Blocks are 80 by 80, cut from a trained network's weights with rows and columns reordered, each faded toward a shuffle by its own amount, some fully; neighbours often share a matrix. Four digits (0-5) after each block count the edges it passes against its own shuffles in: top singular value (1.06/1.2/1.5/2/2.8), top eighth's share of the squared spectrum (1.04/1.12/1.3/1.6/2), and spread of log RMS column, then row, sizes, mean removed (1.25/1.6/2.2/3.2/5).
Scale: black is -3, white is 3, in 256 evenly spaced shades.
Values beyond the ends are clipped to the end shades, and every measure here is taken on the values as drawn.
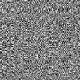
4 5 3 2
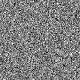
3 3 0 0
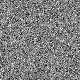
1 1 0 0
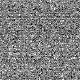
2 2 2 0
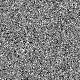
0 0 0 0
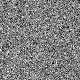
0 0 0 0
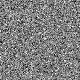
0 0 0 0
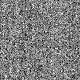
1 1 0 0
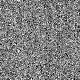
0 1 0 0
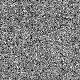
0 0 0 0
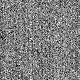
2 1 0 0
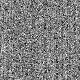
2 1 0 0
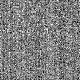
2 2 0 0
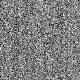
1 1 0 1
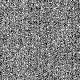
2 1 0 0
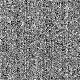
2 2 0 1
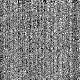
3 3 1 2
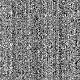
3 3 1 1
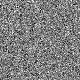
1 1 0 0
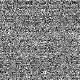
3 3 2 0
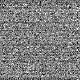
3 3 2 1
